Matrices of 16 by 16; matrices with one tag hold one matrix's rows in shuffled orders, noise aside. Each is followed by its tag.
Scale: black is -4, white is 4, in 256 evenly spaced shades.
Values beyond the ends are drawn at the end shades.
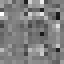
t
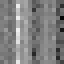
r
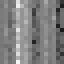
r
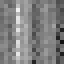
r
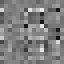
t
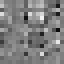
t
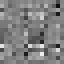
t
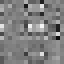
t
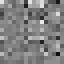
t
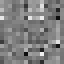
t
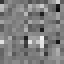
t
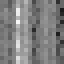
r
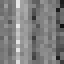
r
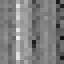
r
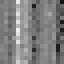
r
